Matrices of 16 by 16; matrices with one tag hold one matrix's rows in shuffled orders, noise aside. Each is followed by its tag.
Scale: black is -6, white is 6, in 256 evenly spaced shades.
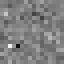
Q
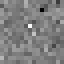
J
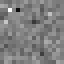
Q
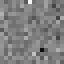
J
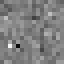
Q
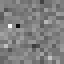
Q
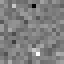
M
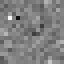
Q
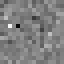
Q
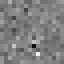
M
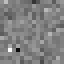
Q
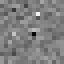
M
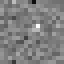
M
